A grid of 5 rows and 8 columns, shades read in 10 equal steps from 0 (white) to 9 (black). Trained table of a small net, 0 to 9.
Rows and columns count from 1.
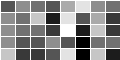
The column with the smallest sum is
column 5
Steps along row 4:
up same down up up down same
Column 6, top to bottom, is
1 6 8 9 9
